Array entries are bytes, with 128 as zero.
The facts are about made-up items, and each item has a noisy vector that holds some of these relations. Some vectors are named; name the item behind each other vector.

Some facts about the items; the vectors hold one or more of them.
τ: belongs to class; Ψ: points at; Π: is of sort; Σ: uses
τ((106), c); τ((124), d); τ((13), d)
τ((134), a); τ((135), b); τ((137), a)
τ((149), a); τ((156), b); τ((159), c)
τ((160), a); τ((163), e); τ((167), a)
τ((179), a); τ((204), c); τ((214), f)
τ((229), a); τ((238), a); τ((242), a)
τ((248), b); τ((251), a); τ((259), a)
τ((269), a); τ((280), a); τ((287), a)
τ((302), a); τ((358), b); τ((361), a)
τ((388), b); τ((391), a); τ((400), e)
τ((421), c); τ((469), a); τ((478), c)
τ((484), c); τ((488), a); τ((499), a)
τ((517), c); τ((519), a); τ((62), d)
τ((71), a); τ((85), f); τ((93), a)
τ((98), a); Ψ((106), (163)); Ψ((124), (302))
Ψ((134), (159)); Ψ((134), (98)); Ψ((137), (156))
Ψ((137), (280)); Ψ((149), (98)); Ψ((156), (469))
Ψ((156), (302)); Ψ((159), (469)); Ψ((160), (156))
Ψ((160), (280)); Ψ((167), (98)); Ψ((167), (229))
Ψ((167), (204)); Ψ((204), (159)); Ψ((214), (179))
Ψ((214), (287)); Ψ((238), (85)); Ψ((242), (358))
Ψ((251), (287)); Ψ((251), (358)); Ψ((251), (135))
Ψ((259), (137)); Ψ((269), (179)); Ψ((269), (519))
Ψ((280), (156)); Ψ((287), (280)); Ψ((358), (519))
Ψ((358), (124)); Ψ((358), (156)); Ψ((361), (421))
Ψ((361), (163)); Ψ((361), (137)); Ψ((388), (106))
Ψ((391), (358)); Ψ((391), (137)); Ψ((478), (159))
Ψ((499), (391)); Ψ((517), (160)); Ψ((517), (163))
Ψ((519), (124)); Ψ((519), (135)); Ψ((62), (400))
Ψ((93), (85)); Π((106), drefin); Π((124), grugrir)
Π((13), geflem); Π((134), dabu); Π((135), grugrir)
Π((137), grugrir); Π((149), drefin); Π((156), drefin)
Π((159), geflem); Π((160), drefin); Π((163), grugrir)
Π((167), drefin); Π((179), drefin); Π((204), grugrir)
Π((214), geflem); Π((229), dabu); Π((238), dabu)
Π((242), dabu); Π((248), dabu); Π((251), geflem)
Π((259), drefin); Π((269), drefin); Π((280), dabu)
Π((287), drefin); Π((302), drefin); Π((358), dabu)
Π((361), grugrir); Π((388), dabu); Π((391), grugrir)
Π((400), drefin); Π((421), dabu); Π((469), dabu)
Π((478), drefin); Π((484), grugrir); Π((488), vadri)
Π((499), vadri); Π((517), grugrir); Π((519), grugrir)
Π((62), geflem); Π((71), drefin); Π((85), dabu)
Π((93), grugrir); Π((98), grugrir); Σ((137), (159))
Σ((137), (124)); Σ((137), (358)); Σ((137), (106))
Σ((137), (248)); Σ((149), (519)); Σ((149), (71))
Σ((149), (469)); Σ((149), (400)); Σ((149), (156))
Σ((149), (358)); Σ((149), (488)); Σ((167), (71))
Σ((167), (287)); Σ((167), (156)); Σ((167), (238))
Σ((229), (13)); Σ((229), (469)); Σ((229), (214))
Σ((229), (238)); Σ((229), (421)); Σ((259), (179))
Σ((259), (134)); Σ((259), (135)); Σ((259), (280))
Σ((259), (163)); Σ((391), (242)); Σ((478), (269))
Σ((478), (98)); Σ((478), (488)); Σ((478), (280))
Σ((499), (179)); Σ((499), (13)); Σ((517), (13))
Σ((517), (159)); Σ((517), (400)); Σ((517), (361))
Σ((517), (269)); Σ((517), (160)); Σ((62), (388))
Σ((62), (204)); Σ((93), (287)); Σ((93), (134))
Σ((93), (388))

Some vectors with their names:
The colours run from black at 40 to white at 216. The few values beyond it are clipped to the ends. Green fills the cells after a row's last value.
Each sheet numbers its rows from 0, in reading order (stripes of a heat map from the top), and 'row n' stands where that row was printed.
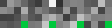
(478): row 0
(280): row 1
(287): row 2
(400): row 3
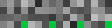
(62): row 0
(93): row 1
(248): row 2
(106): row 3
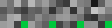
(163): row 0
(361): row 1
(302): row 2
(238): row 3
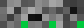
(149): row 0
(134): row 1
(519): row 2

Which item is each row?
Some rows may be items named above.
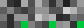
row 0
(358)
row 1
(106)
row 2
(238)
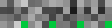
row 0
(137)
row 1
(488)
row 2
(251)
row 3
(214)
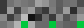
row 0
(287)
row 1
(204)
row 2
(269)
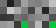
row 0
(238)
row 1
(13)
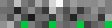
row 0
(98)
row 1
(159)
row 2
(391)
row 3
(259)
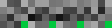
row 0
(242)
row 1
(204)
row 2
(204)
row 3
(214)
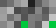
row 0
(488)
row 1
(160)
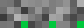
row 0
(388)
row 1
(259)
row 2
(499)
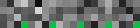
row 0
(469)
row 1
(85)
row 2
(517)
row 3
(156)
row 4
(124)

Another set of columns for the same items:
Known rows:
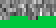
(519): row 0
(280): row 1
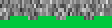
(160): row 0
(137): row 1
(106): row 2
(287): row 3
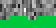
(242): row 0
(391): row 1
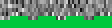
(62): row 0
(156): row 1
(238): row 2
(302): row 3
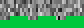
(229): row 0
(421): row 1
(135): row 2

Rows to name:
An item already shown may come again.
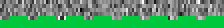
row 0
(204)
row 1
(204)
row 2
(93)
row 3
(391)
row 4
(517)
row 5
(214)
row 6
(269)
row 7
(214)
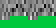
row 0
(478)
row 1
(478)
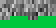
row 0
(106)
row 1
(134)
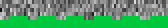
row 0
(361)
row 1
(251)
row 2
(488)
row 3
(134)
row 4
(159)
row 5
(13)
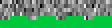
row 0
(85)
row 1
(499)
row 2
(124)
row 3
(163)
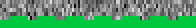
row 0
(519)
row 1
(98)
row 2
(388)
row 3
(488)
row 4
(499)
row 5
(259)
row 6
(469)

